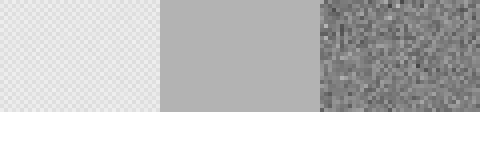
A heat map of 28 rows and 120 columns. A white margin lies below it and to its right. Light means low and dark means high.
The table splits into one row of 3 panels. Panel 1,1: very low, checkered, faint in contrast. Panel 1,2: low, flat. Panel 1,3: middling, fine-grained.
